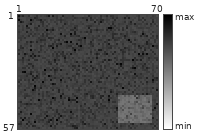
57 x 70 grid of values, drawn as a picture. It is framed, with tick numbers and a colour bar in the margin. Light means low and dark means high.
In the bottom right lies a patch that is lower than the rest. A few values lie far out on both sides of the bulk. Neither half mirrors the other. The ninth with the lowest average is the bottom right. No regular stripes run through it.
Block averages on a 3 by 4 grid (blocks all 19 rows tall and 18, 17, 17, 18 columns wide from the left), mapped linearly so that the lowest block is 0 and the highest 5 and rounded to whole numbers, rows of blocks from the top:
5555
5555
5540
